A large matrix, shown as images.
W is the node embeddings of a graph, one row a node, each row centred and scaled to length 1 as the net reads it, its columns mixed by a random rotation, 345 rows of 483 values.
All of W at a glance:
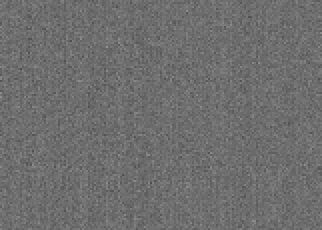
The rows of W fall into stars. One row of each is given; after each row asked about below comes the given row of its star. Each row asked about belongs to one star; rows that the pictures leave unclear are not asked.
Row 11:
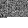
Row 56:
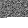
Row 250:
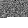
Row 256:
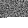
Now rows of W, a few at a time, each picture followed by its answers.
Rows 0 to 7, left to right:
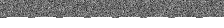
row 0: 250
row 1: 11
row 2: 256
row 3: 11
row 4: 256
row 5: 11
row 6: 250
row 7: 11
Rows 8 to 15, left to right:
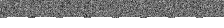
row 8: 56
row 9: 250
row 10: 56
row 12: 256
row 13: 250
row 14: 56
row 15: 256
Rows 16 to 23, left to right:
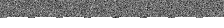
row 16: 56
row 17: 11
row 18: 11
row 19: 256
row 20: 250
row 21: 250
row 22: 11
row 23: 256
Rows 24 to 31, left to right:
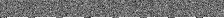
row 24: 256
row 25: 256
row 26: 56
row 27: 250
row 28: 11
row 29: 56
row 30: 11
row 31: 256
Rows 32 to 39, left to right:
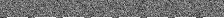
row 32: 250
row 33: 11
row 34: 11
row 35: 256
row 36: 11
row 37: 256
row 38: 11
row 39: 250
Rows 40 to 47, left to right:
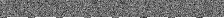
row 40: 250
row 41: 56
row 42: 256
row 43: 56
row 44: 56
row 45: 250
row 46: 256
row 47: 250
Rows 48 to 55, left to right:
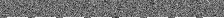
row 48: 11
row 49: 56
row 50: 11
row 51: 11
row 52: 250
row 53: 56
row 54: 56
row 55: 11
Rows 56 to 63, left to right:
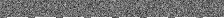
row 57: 56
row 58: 56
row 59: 56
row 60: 250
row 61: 250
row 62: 11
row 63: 56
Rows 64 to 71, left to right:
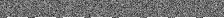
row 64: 56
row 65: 250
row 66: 11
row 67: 11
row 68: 250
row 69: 56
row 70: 256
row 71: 256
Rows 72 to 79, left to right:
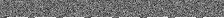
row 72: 250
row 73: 11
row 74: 256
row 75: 250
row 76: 256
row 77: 256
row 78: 11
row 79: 256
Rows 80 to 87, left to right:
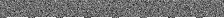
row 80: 11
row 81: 256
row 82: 256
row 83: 250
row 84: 256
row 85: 256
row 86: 256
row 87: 250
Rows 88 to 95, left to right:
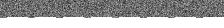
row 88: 56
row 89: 11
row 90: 56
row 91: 11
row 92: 56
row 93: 256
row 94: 56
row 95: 256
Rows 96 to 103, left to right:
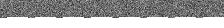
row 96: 250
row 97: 256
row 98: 11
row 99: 250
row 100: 250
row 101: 250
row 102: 11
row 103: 256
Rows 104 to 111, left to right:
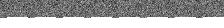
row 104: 11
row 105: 256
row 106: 11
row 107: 56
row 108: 11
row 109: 256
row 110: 11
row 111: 11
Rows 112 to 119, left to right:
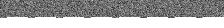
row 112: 11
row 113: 250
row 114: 256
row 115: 250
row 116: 56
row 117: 250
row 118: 250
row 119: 250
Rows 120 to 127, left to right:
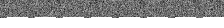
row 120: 11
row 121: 11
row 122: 11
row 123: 56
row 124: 250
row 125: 11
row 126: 250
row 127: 11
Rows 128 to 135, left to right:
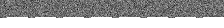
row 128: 11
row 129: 256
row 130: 256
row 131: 11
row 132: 11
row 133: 56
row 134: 256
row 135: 56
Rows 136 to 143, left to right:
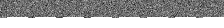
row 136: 56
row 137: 11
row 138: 250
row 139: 250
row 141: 256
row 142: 256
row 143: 56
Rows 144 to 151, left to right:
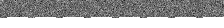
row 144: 250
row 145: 256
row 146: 250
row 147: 11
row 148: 56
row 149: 256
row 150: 250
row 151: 11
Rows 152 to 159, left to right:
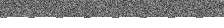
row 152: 56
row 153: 11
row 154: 256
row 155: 256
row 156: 56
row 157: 11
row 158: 256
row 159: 256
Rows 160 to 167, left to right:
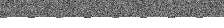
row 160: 56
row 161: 250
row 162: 56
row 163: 250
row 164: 11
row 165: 11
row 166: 250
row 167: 250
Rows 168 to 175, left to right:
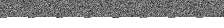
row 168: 256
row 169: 256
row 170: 11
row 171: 11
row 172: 250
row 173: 56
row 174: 11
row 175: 56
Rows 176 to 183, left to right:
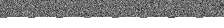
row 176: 256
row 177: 250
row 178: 250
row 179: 56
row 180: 11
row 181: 56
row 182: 250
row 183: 11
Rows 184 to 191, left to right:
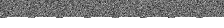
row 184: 11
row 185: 56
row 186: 11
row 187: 11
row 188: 56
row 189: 250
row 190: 256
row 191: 11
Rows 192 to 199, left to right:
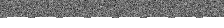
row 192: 11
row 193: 250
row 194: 256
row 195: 11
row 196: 256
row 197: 250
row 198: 56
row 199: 56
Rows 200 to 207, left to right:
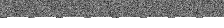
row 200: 250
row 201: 11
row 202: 11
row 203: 11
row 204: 250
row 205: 56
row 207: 56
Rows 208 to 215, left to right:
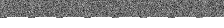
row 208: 250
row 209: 250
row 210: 250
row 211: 250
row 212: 11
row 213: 256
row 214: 11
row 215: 11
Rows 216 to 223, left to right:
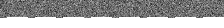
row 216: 11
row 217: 250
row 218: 256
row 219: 11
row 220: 56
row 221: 256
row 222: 256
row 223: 250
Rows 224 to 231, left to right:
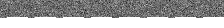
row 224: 11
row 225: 11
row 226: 11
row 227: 250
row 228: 250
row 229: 250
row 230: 11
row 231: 250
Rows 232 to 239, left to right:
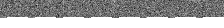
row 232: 56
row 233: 56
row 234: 11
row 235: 256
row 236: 250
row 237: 11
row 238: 256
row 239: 250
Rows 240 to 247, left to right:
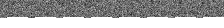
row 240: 256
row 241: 250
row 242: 56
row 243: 256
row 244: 250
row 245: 56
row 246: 56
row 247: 56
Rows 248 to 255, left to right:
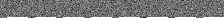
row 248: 56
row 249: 250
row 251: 250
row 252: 11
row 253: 250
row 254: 250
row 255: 256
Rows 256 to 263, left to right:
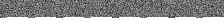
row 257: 256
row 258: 250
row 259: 11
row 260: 256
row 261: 256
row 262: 250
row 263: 250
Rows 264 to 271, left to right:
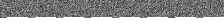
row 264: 256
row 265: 56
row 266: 56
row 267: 250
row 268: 56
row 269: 256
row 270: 11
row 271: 256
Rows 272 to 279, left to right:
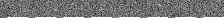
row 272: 256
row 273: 56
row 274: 56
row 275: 56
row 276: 56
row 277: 256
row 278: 256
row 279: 56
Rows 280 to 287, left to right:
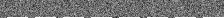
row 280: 56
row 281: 56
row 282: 56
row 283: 11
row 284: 250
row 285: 256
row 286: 11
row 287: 11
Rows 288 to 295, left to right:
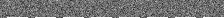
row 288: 11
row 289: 56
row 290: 250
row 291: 11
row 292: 256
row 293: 250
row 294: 256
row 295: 56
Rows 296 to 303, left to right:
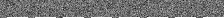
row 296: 56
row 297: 56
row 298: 250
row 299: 11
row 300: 11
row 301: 256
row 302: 250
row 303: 250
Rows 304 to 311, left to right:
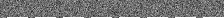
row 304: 256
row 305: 256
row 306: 11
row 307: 56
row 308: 56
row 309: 256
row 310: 56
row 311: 11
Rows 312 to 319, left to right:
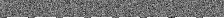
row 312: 250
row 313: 256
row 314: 56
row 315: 56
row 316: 56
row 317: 256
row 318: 250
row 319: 256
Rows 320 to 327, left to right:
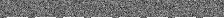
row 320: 11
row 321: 11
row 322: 11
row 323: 256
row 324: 56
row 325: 11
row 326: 56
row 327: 256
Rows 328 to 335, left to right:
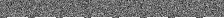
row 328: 256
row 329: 11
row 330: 256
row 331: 256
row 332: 250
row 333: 256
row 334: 256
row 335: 250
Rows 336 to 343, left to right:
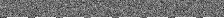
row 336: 250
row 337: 256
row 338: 56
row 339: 56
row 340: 11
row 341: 11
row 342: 250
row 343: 250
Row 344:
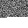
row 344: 11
